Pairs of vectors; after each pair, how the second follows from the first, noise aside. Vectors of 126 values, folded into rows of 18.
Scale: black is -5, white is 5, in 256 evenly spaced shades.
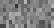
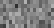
copied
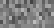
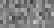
copied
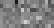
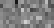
copied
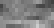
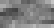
wrapped around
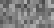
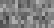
wrapped around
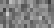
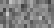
copied
